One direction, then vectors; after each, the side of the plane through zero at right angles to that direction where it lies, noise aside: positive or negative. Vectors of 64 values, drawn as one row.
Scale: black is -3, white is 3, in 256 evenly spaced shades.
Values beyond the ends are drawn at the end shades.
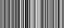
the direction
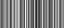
negative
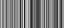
negative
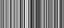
negative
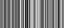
positive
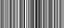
negative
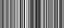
negative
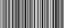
positive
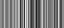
negative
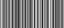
positive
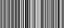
positive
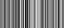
positive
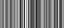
negative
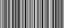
positive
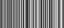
positive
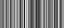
negative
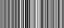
positive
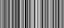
positive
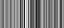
negative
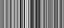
negative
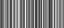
negative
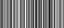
negative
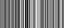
positive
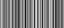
positive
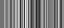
negative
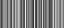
negative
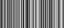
positive
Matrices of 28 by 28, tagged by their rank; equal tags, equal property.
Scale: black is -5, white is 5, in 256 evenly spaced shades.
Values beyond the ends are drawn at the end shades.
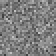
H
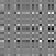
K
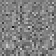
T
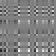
K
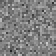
H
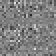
T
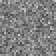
H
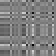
K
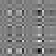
K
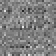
T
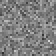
H
